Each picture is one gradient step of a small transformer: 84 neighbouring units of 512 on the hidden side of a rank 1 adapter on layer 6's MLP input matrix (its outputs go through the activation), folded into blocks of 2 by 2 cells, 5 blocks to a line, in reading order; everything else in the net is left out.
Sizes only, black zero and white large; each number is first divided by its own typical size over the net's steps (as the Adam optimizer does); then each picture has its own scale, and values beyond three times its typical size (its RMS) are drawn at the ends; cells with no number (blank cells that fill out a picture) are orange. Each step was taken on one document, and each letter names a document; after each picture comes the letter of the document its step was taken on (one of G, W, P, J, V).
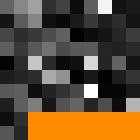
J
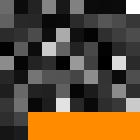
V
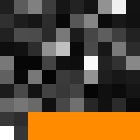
V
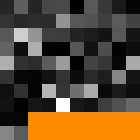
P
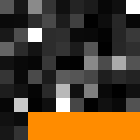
V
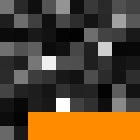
P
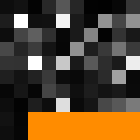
P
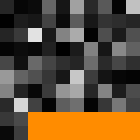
V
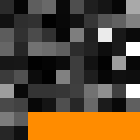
J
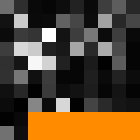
P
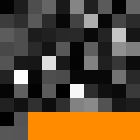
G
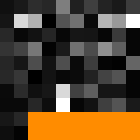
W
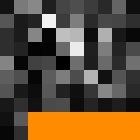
G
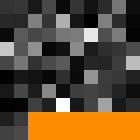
W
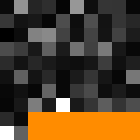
P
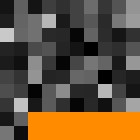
G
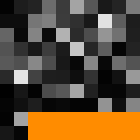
G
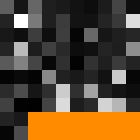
W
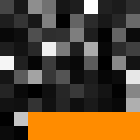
G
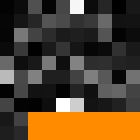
V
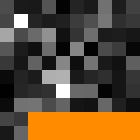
W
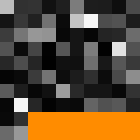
J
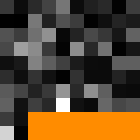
P
